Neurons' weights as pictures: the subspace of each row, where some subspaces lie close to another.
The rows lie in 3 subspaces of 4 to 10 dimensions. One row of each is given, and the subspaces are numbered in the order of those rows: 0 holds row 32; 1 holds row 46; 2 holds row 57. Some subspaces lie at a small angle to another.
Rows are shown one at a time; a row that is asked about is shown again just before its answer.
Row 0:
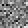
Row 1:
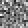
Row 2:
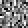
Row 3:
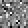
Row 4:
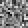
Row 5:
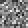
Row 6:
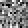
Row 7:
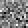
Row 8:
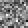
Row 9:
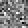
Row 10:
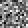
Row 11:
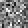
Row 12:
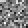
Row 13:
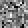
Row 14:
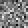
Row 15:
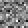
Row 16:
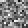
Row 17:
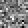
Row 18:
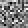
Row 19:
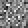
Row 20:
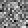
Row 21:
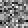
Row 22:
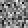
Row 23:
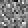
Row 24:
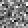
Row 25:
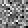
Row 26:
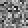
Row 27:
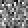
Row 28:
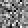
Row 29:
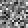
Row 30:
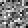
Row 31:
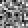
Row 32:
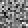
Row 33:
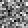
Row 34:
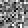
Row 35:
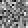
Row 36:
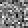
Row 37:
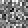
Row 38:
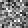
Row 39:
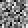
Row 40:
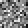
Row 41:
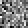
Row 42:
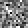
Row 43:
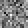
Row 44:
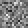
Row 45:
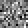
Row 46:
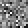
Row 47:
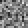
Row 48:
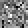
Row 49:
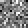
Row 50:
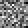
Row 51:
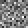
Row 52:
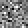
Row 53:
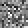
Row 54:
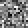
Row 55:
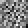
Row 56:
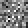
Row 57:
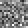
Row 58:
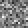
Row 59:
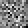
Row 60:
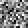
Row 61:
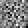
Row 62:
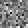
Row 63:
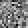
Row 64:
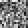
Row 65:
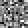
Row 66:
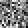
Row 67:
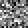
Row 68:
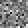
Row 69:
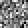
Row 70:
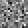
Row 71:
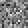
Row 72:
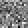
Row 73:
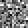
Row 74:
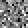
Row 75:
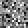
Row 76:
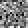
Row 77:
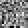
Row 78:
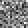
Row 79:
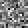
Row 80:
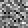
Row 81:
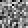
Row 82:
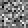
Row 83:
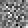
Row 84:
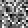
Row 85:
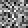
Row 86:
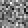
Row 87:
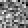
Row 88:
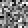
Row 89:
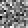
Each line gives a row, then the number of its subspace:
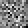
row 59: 1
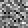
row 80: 0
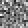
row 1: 2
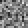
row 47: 2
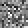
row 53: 1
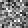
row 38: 1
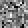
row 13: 0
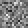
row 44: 0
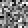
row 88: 2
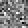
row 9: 0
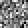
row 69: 0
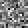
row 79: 0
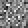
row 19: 2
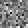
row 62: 1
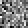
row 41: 2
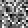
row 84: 0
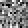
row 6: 2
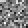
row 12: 0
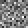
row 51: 0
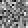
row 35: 2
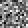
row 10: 1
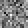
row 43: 0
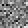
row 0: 1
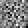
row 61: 1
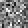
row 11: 1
